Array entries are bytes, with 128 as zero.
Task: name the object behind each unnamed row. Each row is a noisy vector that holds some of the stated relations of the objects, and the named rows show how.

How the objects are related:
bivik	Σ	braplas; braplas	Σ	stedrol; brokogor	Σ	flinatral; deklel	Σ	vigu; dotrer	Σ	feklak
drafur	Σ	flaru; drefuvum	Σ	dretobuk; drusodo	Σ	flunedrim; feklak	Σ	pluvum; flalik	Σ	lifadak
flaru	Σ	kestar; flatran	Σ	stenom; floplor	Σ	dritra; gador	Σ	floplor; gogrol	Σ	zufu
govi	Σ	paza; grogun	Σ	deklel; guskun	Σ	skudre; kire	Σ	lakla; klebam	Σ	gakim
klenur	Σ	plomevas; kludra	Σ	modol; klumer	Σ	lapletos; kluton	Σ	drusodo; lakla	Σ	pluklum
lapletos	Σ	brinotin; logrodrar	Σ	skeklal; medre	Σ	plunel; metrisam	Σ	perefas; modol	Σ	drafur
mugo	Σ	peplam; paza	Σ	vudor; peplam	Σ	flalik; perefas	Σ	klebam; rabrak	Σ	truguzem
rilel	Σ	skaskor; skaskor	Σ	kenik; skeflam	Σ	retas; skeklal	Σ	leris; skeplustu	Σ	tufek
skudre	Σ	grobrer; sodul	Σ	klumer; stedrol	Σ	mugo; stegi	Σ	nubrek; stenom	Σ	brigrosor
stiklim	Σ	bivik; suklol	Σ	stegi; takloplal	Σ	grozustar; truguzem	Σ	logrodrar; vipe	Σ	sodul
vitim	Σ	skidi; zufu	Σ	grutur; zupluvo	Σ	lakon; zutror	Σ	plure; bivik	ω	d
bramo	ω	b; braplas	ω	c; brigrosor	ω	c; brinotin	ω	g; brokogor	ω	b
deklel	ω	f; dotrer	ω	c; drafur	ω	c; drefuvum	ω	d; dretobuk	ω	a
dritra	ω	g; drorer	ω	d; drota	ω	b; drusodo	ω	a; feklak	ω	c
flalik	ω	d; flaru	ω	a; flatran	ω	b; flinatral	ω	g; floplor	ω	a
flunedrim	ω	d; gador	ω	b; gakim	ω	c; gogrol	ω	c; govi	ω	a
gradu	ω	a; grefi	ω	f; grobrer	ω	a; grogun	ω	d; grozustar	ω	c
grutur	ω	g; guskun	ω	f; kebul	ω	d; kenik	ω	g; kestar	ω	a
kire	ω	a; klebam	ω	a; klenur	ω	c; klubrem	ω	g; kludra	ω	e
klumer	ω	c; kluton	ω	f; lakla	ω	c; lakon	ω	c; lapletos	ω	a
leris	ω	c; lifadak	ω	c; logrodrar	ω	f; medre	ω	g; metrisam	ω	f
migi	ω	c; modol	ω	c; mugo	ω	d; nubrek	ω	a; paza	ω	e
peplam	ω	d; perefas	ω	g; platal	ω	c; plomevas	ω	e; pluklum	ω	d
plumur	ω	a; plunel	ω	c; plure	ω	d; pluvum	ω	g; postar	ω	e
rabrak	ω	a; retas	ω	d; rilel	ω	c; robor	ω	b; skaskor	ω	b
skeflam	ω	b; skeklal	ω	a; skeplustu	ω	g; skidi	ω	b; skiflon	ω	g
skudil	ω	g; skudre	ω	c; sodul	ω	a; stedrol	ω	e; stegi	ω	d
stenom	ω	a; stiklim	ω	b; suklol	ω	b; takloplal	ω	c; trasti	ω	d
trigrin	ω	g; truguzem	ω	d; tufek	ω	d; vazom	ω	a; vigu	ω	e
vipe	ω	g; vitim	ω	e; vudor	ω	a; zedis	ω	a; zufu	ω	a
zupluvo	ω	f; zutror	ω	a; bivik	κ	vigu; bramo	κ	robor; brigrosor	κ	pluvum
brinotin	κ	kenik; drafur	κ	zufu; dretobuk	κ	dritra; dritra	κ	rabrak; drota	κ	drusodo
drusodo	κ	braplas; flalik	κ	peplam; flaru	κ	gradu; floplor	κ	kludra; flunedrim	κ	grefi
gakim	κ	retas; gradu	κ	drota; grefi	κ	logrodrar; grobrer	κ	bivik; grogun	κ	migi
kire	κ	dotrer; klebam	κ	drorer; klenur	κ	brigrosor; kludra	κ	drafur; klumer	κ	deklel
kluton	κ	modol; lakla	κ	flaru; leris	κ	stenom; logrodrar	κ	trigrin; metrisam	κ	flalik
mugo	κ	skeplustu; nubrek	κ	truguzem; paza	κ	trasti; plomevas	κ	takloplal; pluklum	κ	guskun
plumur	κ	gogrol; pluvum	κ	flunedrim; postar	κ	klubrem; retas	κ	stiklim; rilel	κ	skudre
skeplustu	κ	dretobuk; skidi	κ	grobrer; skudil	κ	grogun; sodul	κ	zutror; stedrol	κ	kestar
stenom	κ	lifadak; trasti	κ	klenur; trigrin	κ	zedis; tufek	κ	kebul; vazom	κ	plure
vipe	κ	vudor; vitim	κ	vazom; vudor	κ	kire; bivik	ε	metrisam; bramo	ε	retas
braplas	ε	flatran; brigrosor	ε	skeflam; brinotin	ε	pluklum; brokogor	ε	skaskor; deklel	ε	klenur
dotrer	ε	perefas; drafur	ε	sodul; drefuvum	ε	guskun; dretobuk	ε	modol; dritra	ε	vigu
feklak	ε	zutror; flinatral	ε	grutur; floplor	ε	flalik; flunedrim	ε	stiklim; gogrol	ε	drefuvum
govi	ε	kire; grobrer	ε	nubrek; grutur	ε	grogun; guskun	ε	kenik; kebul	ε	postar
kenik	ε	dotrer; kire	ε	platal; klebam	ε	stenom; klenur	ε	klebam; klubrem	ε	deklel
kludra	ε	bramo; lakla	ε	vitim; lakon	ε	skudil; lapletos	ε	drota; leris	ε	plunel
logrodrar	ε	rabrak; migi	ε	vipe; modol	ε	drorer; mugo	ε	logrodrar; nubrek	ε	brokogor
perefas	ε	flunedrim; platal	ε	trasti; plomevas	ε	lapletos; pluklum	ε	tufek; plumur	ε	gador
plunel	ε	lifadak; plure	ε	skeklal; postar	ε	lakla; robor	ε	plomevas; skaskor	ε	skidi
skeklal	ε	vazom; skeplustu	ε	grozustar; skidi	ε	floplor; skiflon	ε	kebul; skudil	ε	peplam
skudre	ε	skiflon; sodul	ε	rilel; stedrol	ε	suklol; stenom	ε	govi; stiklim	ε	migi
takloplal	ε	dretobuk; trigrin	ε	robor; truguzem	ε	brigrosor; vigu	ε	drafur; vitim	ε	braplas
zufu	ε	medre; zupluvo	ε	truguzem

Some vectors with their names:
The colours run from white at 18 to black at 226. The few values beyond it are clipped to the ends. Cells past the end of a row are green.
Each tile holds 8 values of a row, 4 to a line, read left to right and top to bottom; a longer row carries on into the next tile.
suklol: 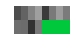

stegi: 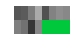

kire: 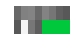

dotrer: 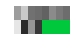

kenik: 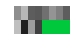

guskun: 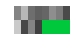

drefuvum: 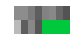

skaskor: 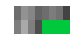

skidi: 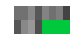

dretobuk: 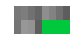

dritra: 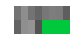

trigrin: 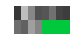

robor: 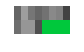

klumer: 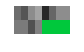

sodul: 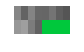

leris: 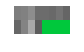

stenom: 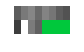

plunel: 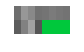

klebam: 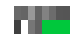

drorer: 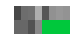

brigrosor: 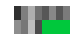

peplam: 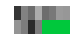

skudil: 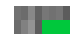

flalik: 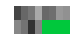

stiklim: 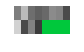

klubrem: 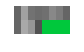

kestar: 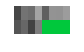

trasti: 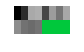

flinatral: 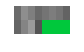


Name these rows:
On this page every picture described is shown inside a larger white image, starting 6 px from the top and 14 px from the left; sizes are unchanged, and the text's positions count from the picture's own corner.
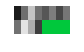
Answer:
klenur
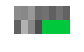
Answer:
lakla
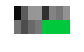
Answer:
pluvum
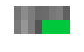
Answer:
skeplustu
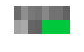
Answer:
bivik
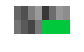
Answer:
vipe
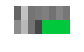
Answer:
braplas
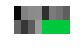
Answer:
grefi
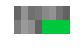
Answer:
plure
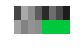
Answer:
logrodrar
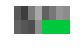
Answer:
tufek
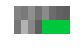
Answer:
vitim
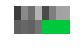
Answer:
lifadak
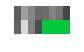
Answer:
deklel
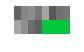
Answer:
stedrol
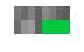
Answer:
nubrek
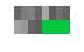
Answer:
mugo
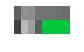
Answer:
platal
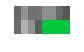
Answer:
kebul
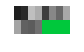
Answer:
paza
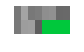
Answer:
vigu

